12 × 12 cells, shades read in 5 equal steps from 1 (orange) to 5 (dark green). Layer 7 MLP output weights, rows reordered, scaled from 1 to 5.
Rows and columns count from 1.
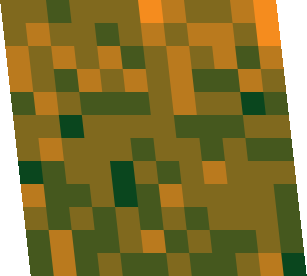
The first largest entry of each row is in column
3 5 6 3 11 3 6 1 5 2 1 12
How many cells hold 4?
43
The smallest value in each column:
2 2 2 2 2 2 1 2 2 2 2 1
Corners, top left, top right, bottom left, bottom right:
3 1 4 5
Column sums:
38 34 42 38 42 40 34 35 39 37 37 38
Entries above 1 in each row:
10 11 12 12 12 12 12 12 12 12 12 12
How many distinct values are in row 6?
3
